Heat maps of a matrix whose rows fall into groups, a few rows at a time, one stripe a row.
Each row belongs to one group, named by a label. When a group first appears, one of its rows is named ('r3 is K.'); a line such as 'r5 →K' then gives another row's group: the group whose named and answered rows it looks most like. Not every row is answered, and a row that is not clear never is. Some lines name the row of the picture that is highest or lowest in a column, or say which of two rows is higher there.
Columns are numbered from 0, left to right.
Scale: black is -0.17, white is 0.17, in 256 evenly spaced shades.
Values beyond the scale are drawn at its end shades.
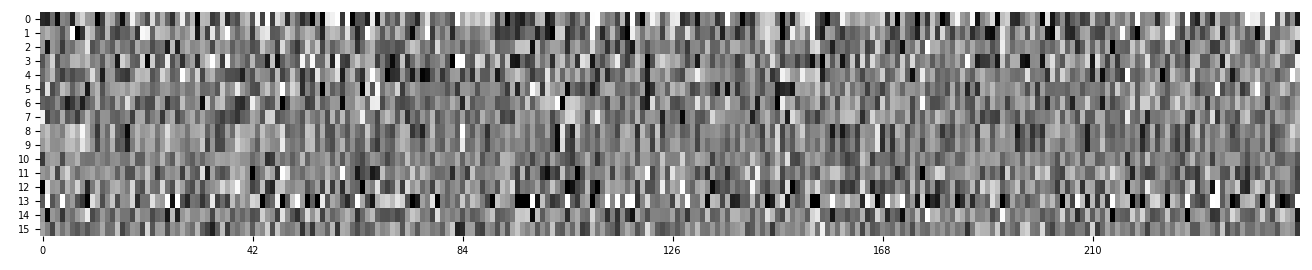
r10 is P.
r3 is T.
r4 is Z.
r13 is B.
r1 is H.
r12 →P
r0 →H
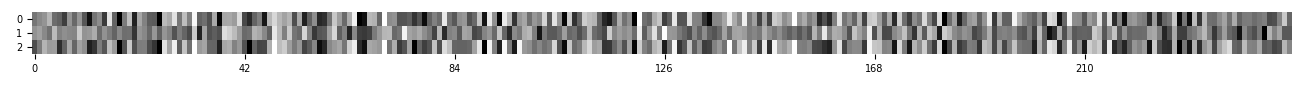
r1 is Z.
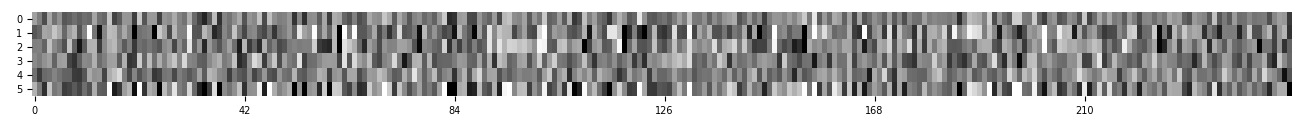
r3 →H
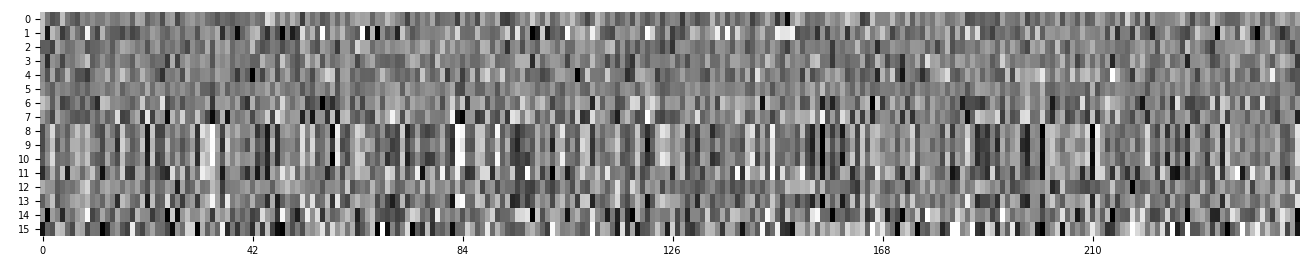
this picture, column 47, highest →7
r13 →T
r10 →T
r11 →T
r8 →T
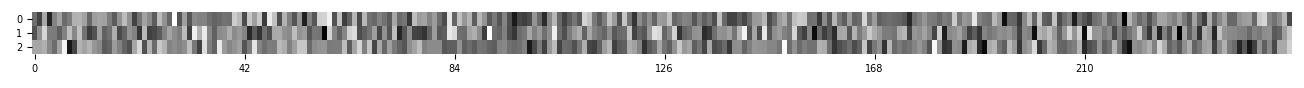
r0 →H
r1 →T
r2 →H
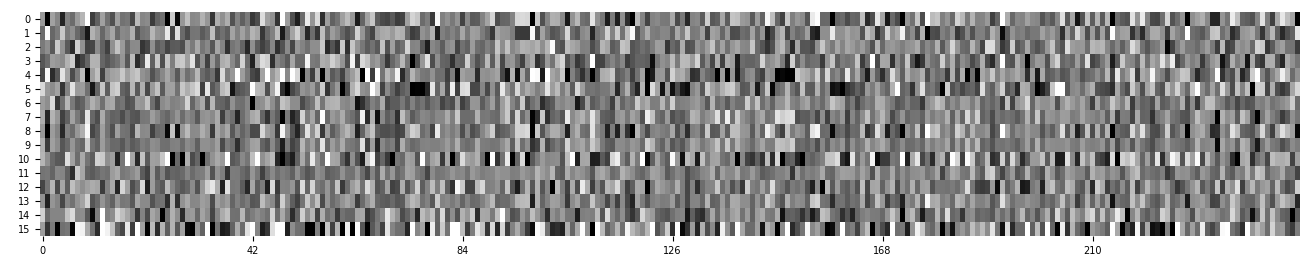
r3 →H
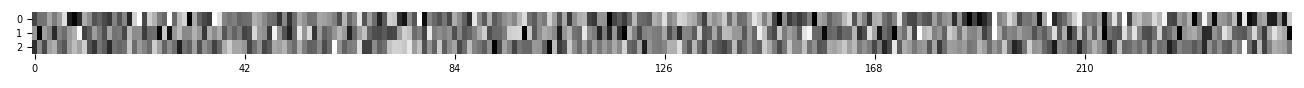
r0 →H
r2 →Z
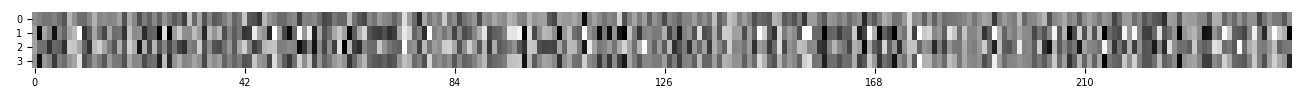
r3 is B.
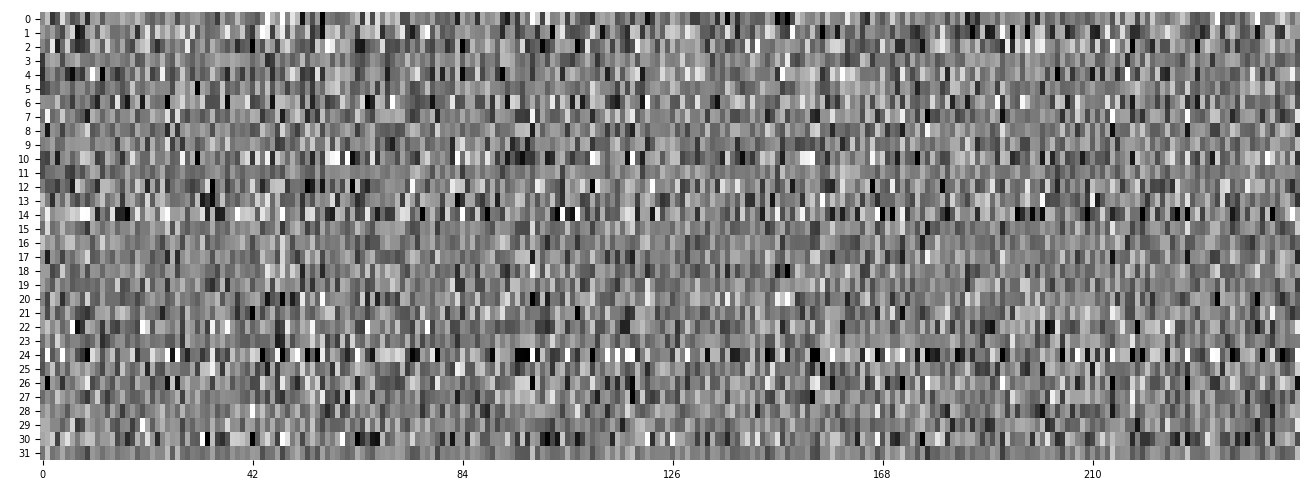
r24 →B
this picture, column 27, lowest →26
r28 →Z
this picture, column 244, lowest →24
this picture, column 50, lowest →20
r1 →H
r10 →H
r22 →H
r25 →T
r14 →Z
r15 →B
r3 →P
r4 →Z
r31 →B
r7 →B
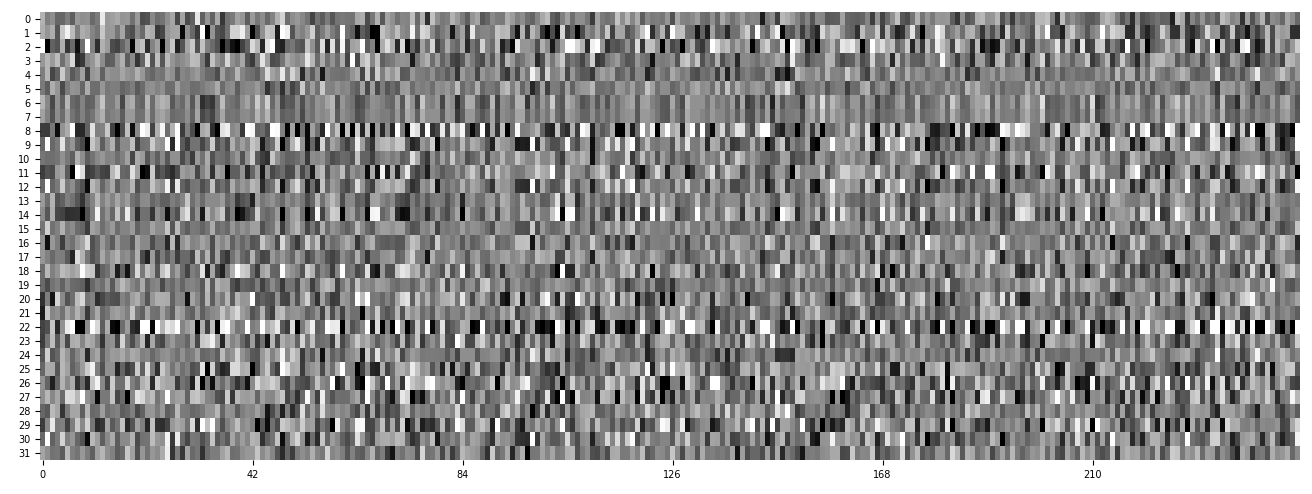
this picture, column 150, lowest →11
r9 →B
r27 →Z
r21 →P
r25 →Z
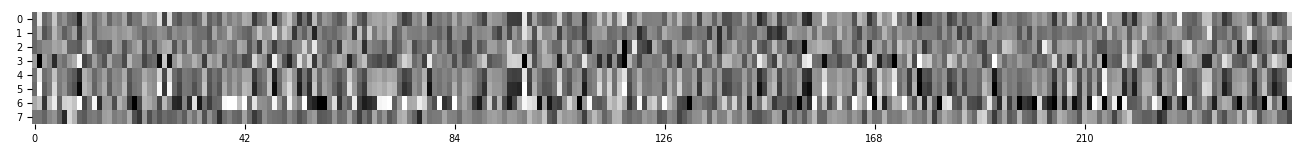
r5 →B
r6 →Z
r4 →B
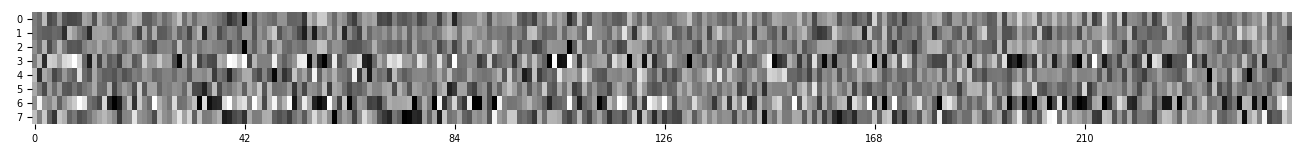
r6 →Z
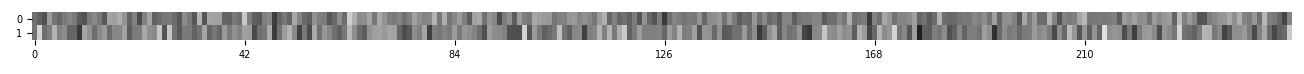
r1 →B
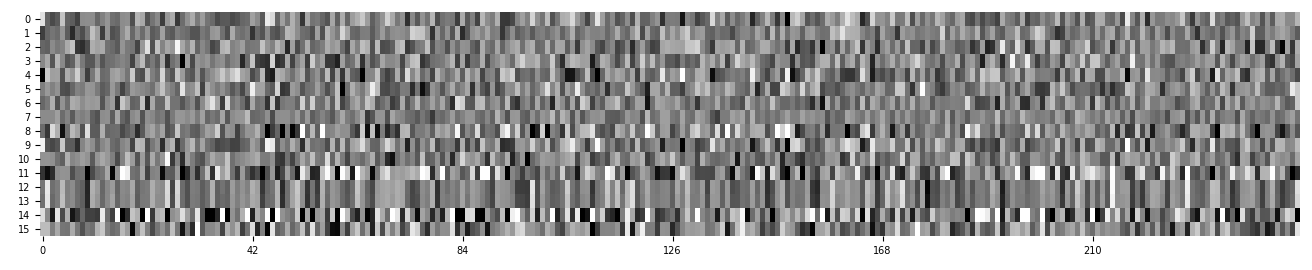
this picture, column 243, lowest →8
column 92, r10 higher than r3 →No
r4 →P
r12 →B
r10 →T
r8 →P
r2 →H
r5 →Z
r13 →B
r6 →T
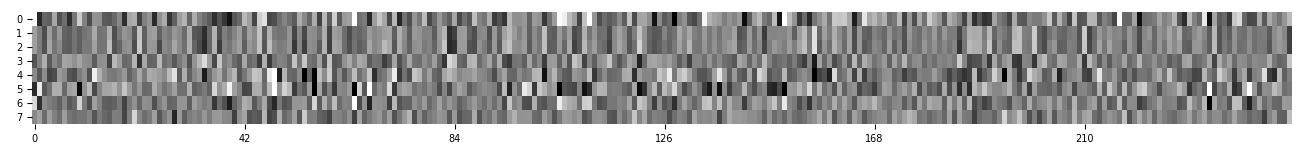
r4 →H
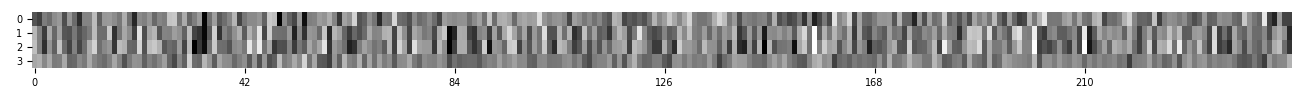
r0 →H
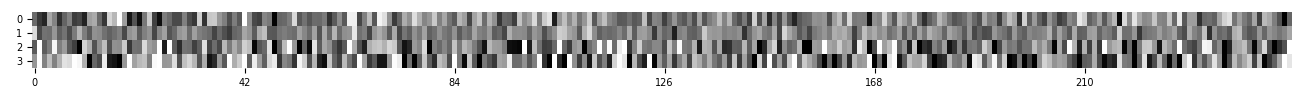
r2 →B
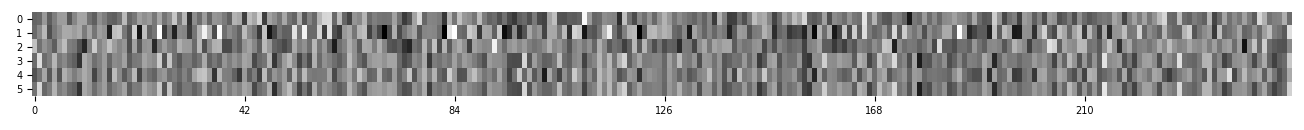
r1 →T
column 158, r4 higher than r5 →No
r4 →T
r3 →B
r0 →H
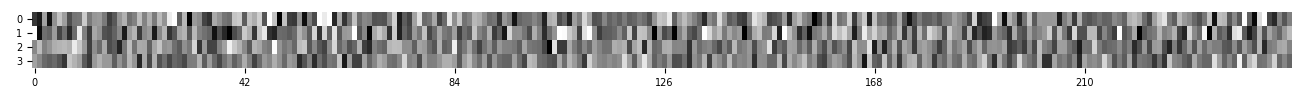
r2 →Z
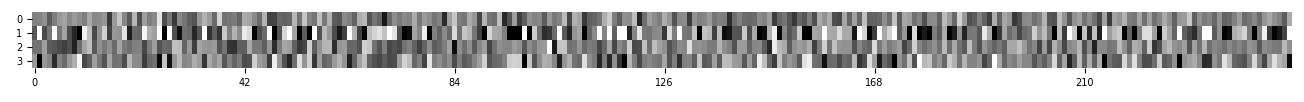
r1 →B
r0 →T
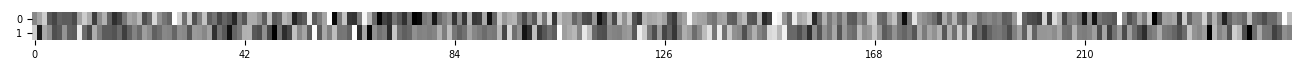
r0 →Z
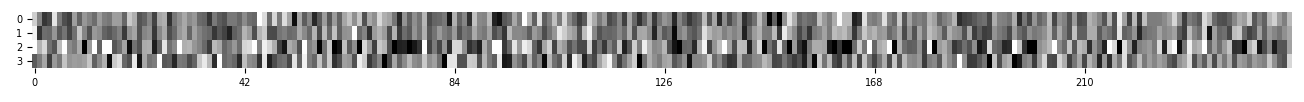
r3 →T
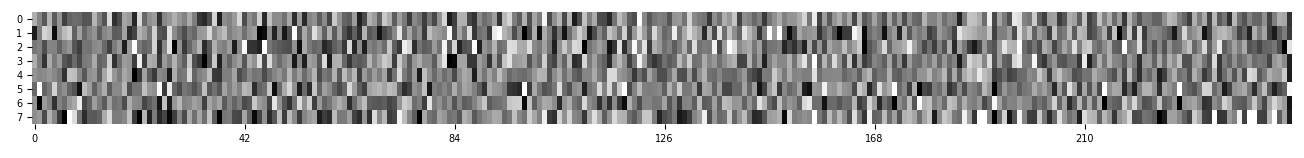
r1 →P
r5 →B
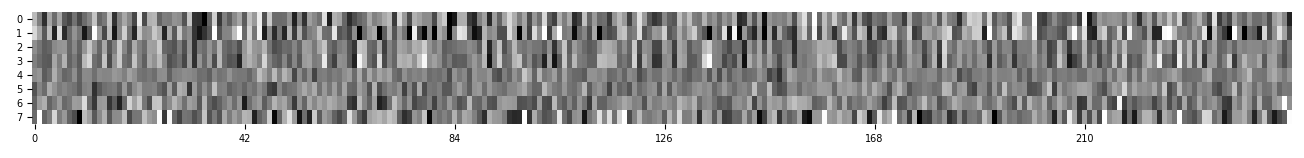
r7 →B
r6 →Z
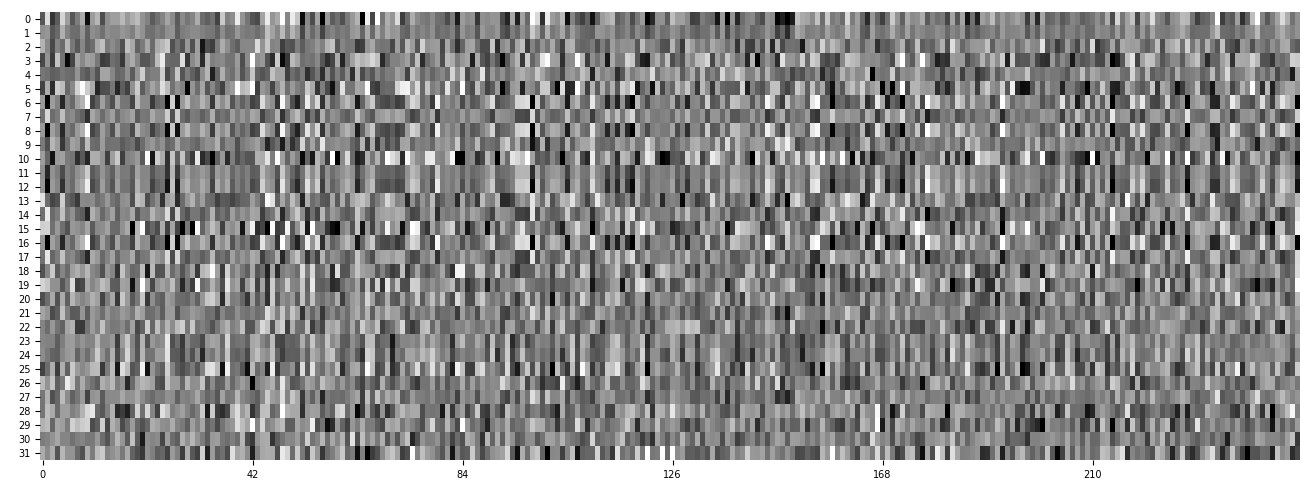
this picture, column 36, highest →0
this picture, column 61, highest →10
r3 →Z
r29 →Z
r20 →T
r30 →H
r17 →B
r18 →T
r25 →T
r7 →B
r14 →B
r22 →H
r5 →Z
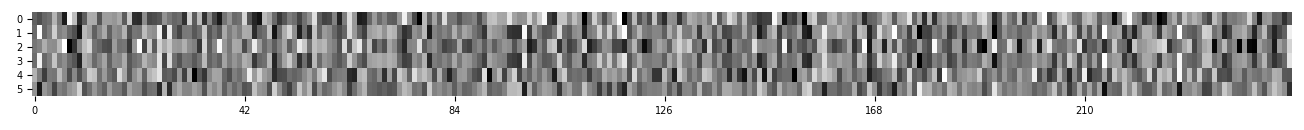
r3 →B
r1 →B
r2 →H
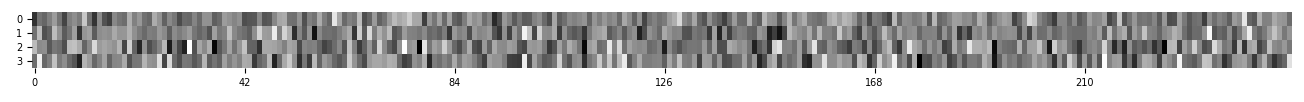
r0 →Z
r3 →B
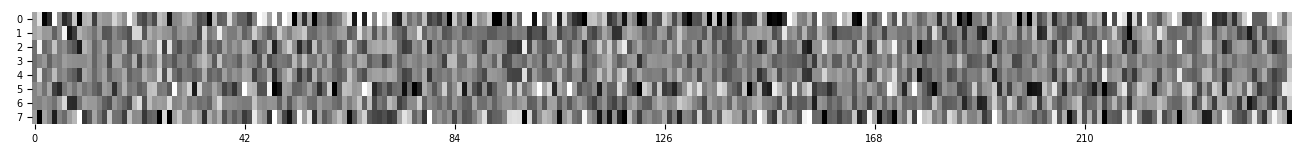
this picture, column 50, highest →0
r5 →Z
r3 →T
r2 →B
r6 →H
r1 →H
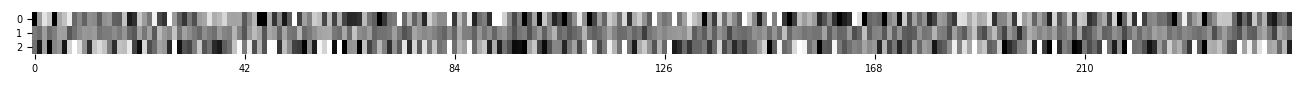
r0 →P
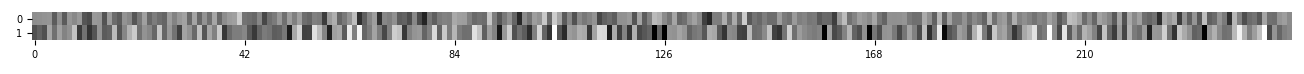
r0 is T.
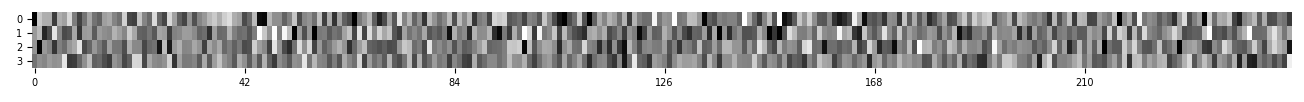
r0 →P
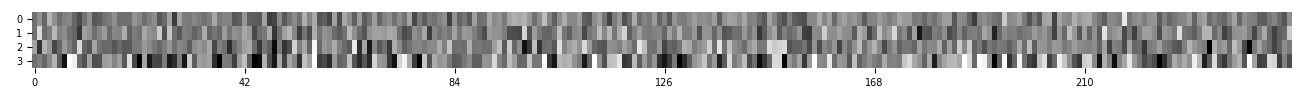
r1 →B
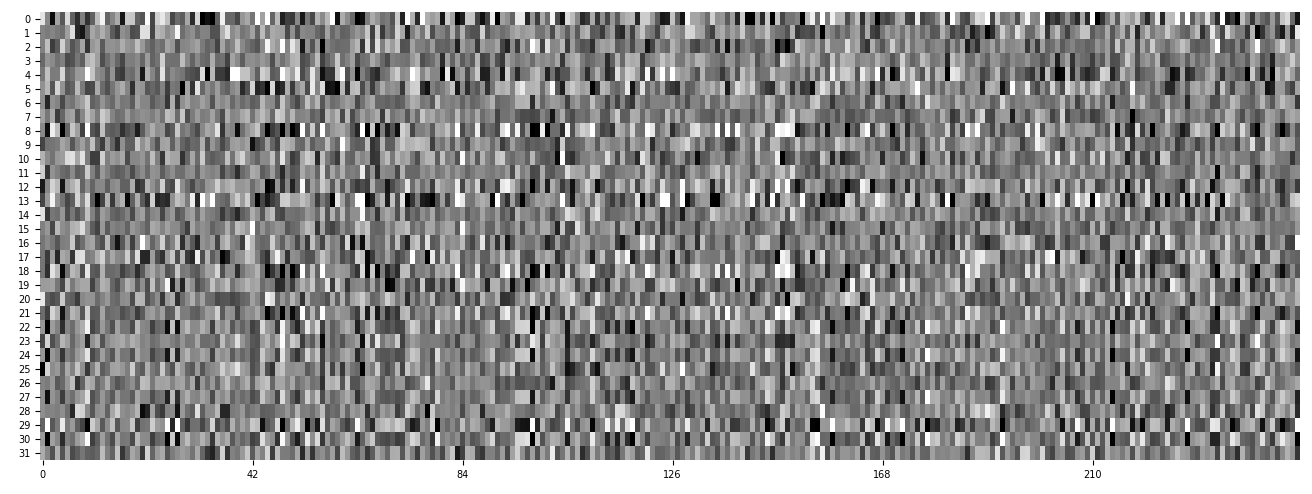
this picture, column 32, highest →13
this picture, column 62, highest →5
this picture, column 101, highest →2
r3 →Z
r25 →P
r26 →H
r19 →T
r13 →T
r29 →B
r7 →H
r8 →P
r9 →Z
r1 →H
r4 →Z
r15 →Z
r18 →P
